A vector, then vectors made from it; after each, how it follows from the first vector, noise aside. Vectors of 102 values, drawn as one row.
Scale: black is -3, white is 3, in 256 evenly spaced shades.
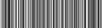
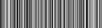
negated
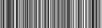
reversed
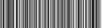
reversed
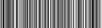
reversed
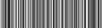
copied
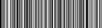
negated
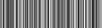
reversed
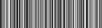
negated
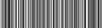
copied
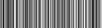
reversed
